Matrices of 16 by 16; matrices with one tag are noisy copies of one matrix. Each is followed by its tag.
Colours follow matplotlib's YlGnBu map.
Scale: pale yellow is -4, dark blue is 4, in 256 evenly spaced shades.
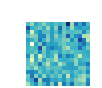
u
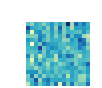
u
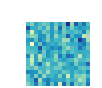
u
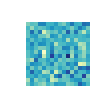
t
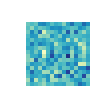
t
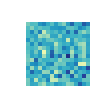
t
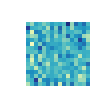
u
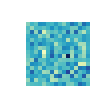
t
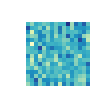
u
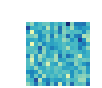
u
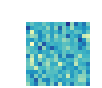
u
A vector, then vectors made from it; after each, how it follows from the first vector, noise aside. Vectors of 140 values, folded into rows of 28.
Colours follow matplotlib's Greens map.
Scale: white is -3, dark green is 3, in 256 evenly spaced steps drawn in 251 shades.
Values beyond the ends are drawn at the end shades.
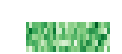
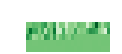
partly zeroed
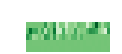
partly zeroed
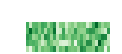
copied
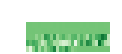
partly zeroed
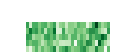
copied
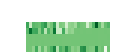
partly zeroed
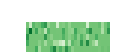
partly zeroed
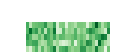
copied
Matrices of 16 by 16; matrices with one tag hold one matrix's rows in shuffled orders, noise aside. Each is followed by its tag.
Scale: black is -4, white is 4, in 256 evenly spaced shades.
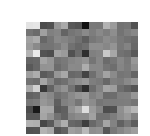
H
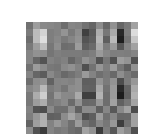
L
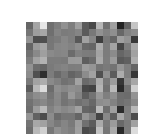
L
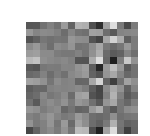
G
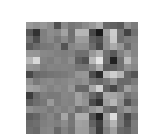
G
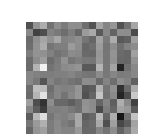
L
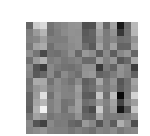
L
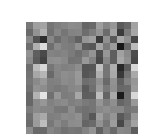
L
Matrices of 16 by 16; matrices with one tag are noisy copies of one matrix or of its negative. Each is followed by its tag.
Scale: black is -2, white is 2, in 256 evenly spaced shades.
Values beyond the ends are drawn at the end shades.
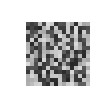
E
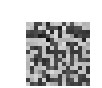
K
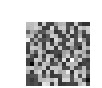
E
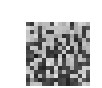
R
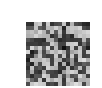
K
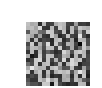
E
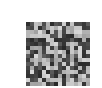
K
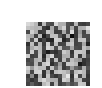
E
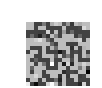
K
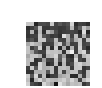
R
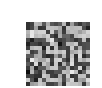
K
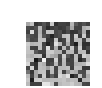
R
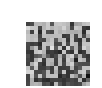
R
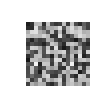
K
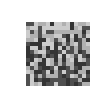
R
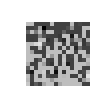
R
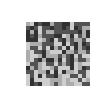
R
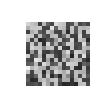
E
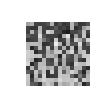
R
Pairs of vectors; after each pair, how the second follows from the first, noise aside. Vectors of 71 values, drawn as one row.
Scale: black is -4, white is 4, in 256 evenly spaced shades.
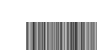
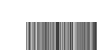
shuffled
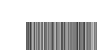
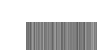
shrunk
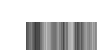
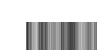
wrapped around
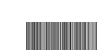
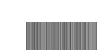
shrunk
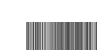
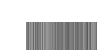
shrunk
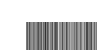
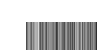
shuffled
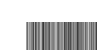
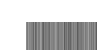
shrunk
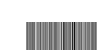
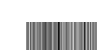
shuffled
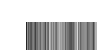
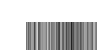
shuffled
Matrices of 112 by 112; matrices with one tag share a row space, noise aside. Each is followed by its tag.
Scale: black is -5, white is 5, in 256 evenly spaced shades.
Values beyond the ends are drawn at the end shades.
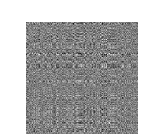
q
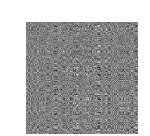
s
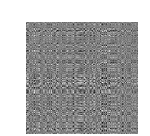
q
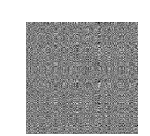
s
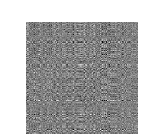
q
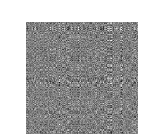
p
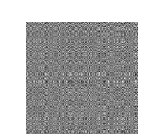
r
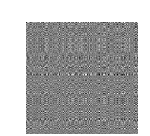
r
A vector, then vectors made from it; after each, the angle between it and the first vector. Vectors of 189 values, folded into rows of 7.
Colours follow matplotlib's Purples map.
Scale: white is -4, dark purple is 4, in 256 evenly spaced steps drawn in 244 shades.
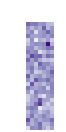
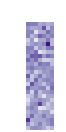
nearly parallel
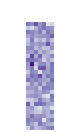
partly aligned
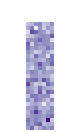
orthogonal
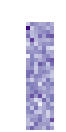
orthogonal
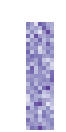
partly aligned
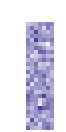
nearly opposite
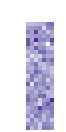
nearly opposite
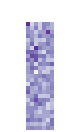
partly aligned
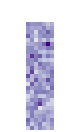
nearly parallel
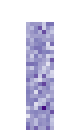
partly opposed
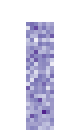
partly aligned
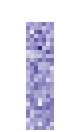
partly opposed
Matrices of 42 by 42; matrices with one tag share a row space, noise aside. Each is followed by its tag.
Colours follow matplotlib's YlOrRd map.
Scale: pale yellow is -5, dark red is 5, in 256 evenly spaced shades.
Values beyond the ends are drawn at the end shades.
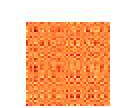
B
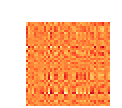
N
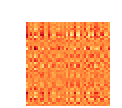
B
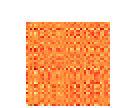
B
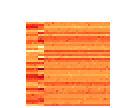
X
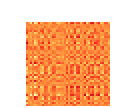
B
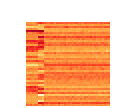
X
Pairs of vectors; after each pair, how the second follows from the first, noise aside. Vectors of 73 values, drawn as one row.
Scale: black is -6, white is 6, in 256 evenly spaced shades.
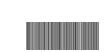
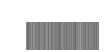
shrunk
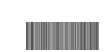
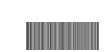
shuffled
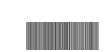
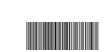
scaled up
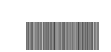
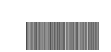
wrapped around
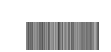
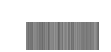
shrunk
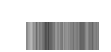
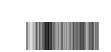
scaled up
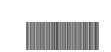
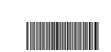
scaled up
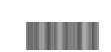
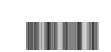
scaled up
